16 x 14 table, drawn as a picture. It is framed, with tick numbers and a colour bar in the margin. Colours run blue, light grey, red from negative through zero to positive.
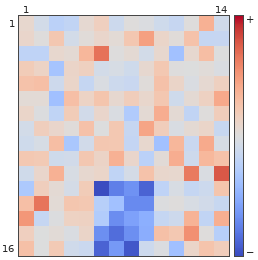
On average the colour sits 50% of the way up the scale. No regular stripes run through it. In the bottom middle lies a patch that is lower than the rest. The bottom middle is the ninth with the lowest average.
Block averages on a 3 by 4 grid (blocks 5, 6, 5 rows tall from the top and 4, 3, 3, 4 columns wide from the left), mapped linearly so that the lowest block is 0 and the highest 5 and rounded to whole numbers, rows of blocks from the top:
4 4 4 4 | 4 5 4 5 | 5 0 0 4
